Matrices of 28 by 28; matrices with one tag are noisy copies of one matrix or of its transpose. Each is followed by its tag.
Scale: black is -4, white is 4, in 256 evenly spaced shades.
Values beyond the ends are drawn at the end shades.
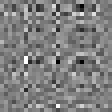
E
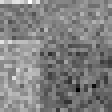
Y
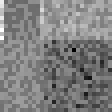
Y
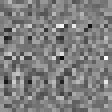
E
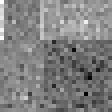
Y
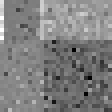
Y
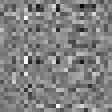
E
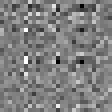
E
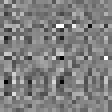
E
